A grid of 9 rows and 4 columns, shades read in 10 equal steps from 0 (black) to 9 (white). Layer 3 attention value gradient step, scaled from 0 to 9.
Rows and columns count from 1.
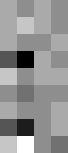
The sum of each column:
49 41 49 48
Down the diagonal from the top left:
6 7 5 5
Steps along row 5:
down up same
